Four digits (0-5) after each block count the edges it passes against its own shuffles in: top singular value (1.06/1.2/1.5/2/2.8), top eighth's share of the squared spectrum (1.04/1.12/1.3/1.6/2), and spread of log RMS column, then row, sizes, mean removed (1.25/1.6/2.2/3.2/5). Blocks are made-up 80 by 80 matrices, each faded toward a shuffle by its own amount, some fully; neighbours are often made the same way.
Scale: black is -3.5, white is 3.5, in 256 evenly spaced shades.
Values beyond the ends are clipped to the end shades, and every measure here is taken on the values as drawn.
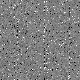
2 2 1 0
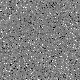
0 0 0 0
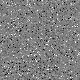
0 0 0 0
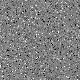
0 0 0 0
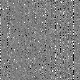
3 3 3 0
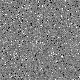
0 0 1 0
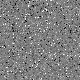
0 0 0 0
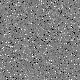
0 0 0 0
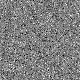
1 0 0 0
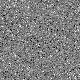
0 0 0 0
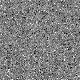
2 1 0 0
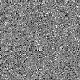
4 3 1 1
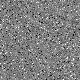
0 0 0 0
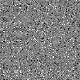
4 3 1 1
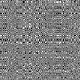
5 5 3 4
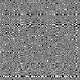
5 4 2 3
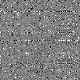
4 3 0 2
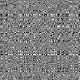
4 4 2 3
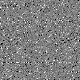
3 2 0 1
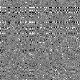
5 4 2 3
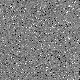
2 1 0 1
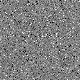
2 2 0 1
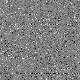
3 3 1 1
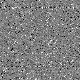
3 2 0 1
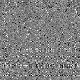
4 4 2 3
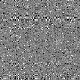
4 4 2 3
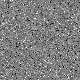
1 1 0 0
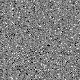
3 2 0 1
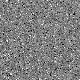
3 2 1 0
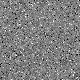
2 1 0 0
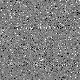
3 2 0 1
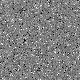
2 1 0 0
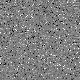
2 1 0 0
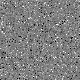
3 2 0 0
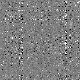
2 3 3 3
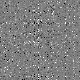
2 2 2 2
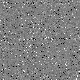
1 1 0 1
